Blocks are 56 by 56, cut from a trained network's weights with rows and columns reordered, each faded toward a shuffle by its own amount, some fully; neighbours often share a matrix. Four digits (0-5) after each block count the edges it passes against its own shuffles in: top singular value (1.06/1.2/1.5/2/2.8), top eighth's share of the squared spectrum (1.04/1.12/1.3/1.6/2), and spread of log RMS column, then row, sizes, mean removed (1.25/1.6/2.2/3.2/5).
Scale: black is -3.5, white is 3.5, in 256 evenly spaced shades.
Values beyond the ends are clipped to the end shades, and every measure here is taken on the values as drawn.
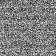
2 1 0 0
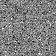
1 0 0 0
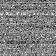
3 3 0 1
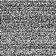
3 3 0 0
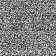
2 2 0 0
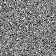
0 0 0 0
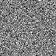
3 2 0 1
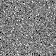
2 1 0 1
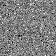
0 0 0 0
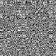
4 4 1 3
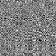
4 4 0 3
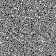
1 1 0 0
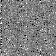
3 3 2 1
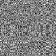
4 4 1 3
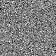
0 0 0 0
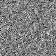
0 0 0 0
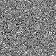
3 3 0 1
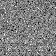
0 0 0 0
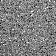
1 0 0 0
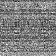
4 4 2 1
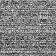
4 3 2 1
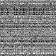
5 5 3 3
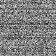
3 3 1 0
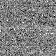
1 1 0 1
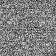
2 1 0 0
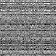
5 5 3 3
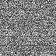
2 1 0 0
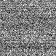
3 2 0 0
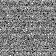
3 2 0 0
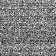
3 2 1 0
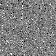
2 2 1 0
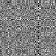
4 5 2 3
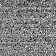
2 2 0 0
